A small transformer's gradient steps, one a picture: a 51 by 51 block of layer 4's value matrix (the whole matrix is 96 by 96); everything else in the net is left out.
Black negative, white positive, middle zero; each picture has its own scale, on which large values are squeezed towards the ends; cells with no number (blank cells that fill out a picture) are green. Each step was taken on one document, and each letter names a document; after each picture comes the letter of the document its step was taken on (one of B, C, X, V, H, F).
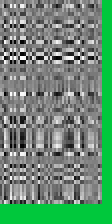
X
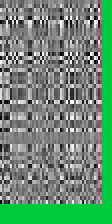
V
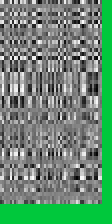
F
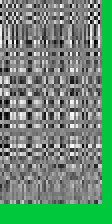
V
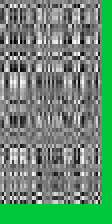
F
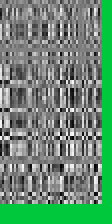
V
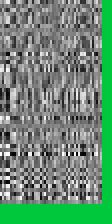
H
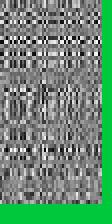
F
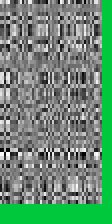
H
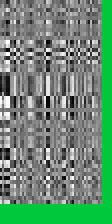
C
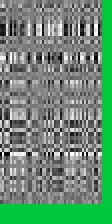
V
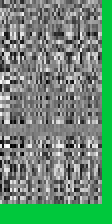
F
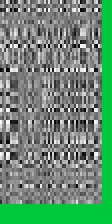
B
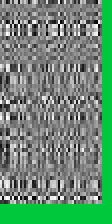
C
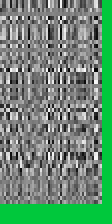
B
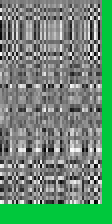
V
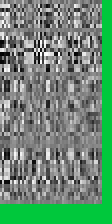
C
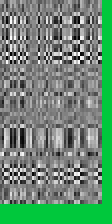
X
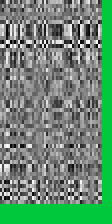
F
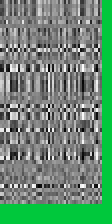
B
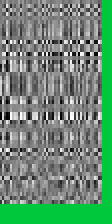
V
